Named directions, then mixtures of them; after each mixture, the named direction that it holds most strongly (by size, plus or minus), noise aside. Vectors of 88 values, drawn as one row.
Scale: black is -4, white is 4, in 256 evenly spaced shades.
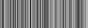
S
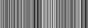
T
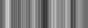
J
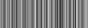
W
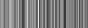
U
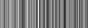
U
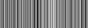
T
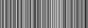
W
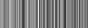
U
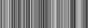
J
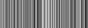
T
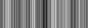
J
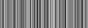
S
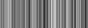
J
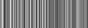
S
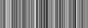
W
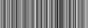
W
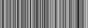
S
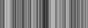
J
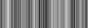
J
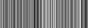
T
